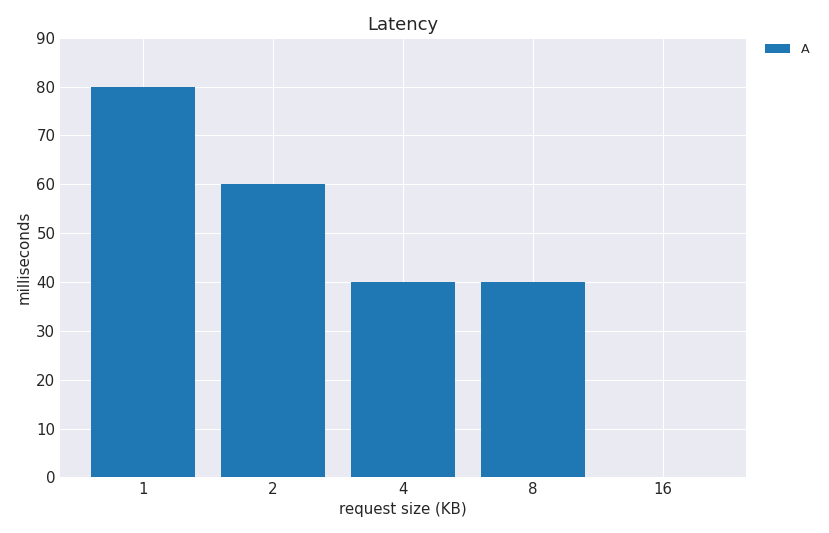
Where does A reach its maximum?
1
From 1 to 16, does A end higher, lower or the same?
lower
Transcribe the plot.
Title: Latency
x-axis: request size (KB), ticks 1 2 4 8 16
y-axis: milliseconds, ticks 0 10 20 30 40 50 60 70 80 90
Legend: A
Values:
A: 80 60 40 40 0
